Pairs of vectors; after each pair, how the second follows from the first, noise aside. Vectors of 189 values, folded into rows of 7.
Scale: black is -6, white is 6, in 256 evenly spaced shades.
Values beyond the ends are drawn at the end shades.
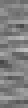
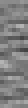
negated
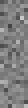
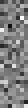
scaled up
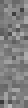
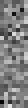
scaled up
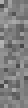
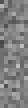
negated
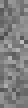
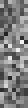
scaled up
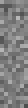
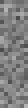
negated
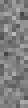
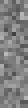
negated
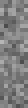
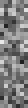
scaled up
